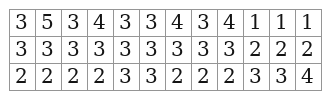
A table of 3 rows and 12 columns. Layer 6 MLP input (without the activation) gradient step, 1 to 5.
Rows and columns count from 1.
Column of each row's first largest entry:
2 1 12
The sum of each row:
35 33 30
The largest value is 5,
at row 1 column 2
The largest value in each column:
3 5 3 4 3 3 4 3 4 3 3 4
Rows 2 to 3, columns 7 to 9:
3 3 3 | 2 2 2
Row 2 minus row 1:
0 -2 0 -1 0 0 -1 0 -1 1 1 1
